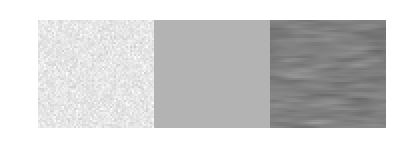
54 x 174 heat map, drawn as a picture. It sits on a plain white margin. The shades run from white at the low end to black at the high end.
It is made of 1 by 3 panels. Panel 1,1: very low, fine-grained, faint in contrast. Panel 1,2: low, flat. Panel 1,3: middling, streaked across, faint in contrast.
